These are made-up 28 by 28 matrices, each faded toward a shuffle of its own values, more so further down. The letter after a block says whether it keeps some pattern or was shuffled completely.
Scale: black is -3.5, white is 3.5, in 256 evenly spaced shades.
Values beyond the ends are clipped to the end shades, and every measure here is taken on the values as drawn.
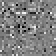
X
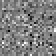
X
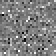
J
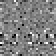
X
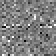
X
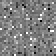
J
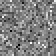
J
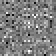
X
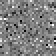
J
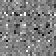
X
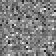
J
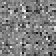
X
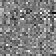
X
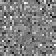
X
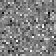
J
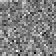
J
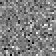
J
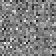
X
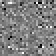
X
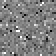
J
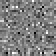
X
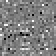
X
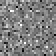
J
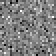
J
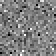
J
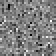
J
